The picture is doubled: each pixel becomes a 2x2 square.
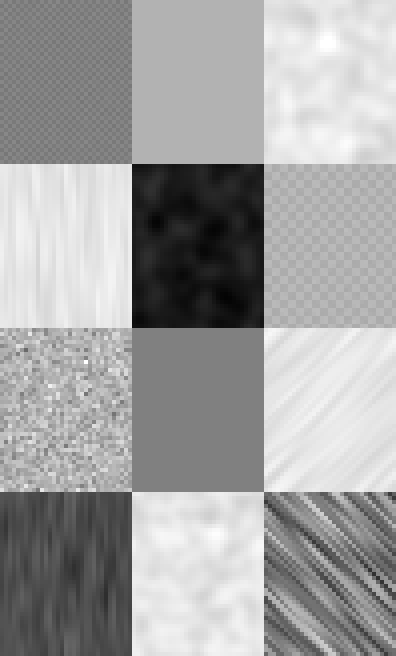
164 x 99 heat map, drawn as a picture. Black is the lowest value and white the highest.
It is made of 4 by 3 panels. Panel 1,1: middling, checkered, faint in contrast. Panel 1,2: high, flat. Panel 1,3: very high, blotchy, faint in contrast. Panel 2,1: very high, streaked downward, faint in contrast. Panel 2,2: very low, blotchy, faint in contrast. Panel 2,3: high, checkered, faint in contrast. Panel 3,1: high, fine-grained. Panel 3,2: middling, flat. Panel 3,3: very high, slanting up to the right, faint in contrast. Panel 4,1: low, streaked downward, faint in contrast. Panel 4,2: very high, blotchy, faint in contrast. Panel 4,3: middling, slanting down to the right, strong in contrast.
